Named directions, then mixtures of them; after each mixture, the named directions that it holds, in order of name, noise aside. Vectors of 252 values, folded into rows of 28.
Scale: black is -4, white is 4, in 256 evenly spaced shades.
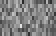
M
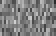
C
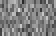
C, M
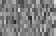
C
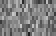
M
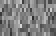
C, M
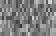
C, M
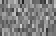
C, M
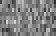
C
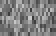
C, M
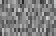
C, M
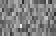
M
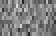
M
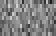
M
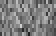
M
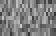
C, M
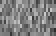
C, M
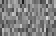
C, M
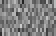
C, M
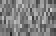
C, M
